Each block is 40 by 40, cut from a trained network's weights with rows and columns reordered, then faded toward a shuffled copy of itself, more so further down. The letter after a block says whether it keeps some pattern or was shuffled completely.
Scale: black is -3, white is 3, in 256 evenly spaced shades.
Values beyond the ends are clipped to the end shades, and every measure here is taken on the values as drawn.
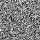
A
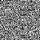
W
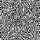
W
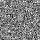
A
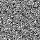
A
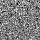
A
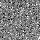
A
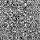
W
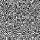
W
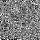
W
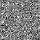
W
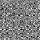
W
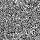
A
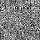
W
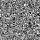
W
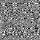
W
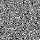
W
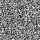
A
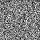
A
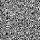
W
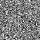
W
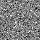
A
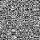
W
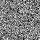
A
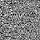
W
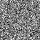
A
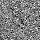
A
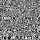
W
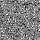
A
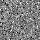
A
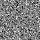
A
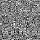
W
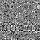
W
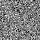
A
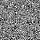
W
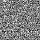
W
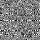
W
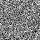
A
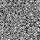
W
